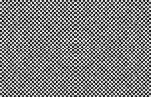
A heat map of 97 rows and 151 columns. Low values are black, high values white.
It mirrors both left to right and top to bottom. The field is checkered. No row or column stands out. The histogram has two humps. There is no overall slope. There is no seam.
